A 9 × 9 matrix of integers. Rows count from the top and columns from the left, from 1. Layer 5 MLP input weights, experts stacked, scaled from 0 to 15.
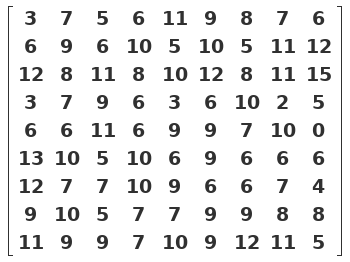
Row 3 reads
12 8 11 8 10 12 8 11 15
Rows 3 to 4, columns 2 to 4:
8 11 8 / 7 9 6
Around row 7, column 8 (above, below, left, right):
6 8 6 4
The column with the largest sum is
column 6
